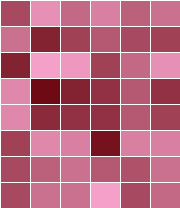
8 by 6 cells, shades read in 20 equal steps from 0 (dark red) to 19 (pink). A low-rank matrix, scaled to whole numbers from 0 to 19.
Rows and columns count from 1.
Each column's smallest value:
3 0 3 1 8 5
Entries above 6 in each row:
6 5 5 2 3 5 6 6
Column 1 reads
8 13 3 16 16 7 8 8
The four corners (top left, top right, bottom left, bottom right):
8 13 8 12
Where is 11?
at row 1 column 5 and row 7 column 2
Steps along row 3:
up down down up up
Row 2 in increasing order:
3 7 7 8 10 13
